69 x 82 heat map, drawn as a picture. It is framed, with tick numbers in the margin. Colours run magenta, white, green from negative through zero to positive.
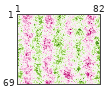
Slope: none. Ninth with the highest average: middle right. Stripes: upright, repeating 4 times. Ninth with the lowest average: bottom middle.
